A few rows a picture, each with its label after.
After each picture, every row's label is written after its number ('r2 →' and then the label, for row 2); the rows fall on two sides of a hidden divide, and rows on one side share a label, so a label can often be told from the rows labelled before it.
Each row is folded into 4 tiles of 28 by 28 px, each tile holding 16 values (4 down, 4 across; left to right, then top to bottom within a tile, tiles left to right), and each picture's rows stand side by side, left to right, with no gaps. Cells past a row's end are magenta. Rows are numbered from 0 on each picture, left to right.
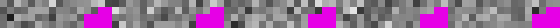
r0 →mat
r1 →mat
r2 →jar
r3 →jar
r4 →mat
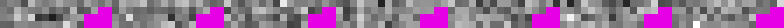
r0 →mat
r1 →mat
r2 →mat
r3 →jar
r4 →mat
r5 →mat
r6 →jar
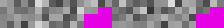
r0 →mat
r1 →mat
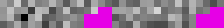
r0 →mat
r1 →mat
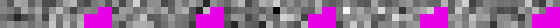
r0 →jar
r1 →mat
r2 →mat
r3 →mat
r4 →mat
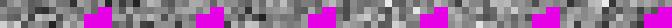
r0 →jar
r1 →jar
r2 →jar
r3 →mat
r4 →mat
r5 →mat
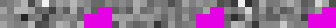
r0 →mat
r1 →mat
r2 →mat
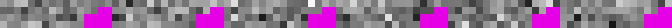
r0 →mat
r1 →mat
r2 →mat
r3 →mat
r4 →mat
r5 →jar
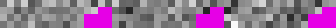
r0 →mat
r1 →jar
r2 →mat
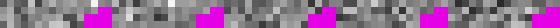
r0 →mat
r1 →mat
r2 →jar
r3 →jar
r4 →jar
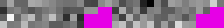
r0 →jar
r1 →mat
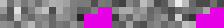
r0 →mat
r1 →jar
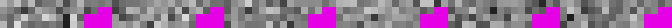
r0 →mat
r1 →jar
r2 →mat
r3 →mat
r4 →jar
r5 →mat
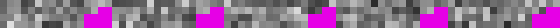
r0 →mat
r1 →jar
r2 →jar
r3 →mat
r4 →jar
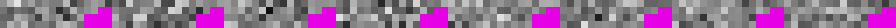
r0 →mat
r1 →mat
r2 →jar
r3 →jar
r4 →mat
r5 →jar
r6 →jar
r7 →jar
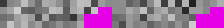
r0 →mat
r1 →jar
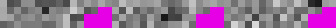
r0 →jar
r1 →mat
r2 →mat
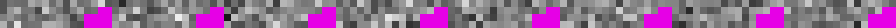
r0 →mat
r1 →jar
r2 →jar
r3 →jar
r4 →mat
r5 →mat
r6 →jar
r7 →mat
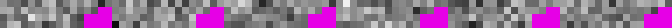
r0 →mat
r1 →mat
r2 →mat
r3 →mat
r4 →jar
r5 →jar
